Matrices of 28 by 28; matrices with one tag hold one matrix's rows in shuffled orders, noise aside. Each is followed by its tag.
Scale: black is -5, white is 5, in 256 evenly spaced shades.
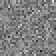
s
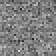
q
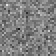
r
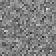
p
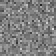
s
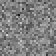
r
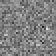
p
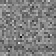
q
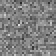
q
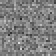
q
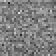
q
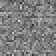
q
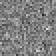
p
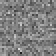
q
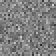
s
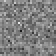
q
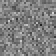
s
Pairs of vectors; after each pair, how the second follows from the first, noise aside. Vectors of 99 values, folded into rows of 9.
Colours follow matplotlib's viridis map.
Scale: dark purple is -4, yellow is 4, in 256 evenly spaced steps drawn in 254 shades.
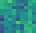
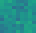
shrunk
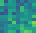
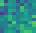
copied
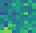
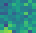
copied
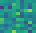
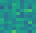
shrunk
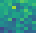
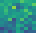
copied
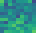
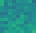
shrunk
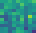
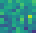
copied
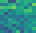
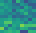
reversed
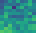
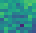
reversed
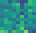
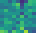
copied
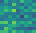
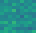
shrunk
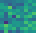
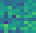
copied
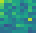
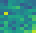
reversed
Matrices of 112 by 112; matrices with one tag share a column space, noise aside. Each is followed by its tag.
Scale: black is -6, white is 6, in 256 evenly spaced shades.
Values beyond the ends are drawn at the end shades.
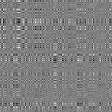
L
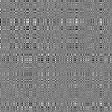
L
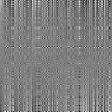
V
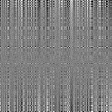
V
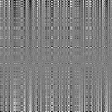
V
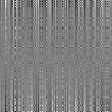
V
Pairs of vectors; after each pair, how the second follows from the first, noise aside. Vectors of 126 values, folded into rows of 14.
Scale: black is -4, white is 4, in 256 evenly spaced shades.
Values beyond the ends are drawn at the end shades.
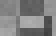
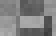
copied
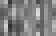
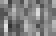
copied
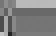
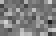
shuffled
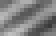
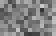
shuffled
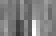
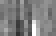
copied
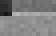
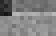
copied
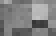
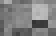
copied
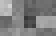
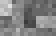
copied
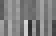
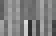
copied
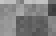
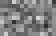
shuffled
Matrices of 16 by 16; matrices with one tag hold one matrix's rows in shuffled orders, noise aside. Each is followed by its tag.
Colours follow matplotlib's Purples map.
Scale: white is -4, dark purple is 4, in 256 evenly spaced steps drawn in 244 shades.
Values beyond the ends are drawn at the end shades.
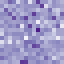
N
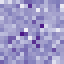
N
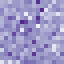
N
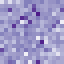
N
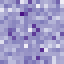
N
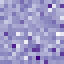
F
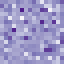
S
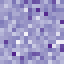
F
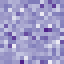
S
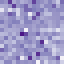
N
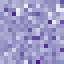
F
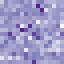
N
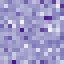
S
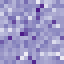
N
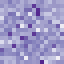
N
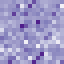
N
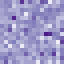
S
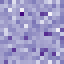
S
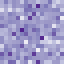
N
